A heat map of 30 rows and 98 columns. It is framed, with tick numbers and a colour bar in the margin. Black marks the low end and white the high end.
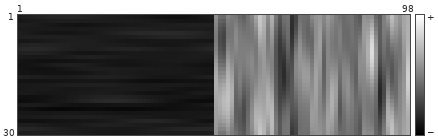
The table splits into one row of 2 panels. Panel 1,1: very low, streaked across, faint in contrast. Panel 1,2: middling, streaked downward, strong in contrast.
